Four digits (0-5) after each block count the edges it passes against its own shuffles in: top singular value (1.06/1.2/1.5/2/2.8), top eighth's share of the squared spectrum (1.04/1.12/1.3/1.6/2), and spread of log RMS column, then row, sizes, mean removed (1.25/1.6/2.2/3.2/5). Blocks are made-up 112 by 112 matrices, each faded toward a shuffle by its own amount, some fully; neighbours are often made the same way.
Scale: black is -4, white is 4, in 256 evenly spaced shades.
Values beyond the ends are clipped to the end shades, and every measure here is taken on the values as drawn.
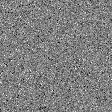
0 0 0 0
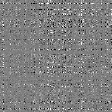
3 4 4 4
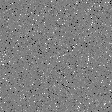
0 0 0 0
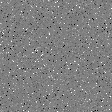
0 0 0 0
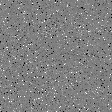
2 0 0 0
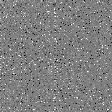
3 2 1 1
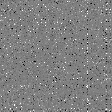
4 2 1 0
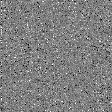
1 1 2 0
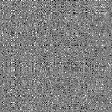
4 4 2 3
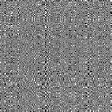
5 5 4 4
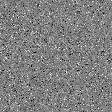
2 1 0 0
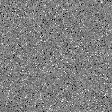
3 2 1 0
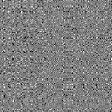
5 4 3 3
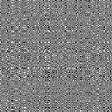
5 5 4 4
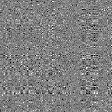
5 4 3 3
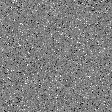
0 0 0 0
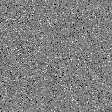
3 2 0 0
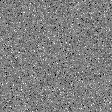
2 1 0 0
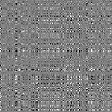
5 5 4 4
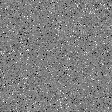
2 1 0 0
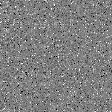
3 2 1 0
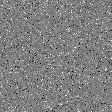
0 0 0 0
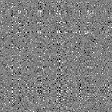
5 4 3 2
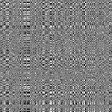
5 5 4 4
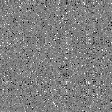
4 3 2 1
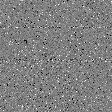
2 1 0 1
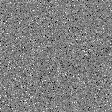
2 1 0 0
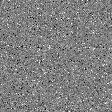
0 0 0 1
